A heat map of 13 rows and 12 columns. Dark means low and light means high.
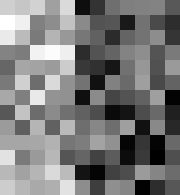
The ninth with the lowest average is the bottom right. A vertical seam about 40% of the way across splits the table, and the left part is higher. The top left is the ninth with the highest average. The bottom left is the smoothest part.
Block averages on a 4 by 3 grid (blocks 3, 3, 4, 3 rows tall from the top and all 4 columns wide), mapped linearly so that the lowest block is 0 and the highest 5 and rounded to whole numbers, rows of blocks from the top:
5 2 1 | 4 1 2 | 3 2 0 | 5 1 0
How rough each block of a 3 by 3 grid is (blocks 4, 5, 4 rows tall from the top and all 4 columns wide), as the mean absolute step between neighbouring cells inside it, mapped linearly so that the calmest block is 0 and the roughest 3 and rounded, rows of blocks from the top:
2 2 1 | 3 3 2 | 0 2 2
